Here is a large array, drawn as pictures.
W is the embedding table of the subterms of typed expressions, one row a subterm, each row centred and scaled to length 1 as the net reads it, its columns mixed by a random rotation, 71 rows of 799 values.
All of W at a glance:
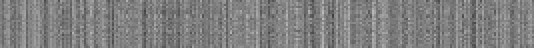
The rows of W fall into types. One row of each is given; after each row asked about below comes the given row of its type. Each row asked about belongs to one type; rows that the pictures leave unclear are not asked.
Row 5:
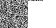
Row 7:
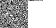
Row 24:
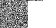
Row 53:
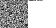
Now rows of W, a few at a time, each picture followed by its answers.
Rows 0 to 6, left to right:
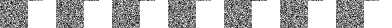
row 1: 5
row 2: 24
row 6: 7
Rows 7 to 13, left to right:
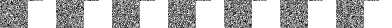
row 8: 5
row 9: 24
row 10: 24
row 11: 53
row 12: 53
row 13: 5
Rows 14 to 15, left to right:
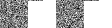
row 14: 5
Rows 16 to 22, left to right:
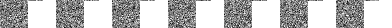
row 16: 53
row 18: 53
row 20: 24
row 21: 24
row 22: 7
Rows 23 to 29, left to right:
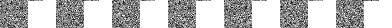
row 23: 7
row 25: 7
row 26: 7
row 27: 53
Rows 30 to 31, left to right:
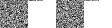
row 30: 53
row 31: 7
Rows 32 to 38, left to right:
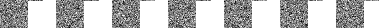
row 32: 5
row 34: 7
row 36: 7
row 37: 53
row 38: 7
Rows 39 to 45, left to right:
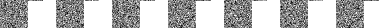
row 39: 5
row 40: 53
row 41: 5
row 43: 7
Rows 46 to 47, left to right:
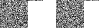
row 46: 24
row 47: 7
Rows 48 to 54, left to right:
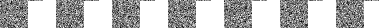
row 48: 7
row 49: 24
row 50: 5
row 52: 53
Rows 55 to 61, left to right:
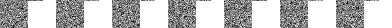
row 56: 7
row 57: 53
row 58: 5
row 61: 7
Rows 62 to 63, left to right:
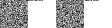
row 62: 24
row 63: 53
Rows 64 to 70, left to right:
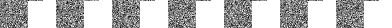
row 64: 24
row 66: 5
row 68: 24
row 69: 24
